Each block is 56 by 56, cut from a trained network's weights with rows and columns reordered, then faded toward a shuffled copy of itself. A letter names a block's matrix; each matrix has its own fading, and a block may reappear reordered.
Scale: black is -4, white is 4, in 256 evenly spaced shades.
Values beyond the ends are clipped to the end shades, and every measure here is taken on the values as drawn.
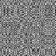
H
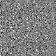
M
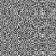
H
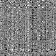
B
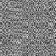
H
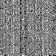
B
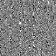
M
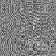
H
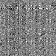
B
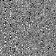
M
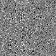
M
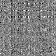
B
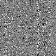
M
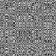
H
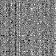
B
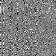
M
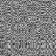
H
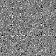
M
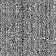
B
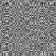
H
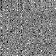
M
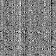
B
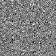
M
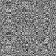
H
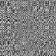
H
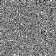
M
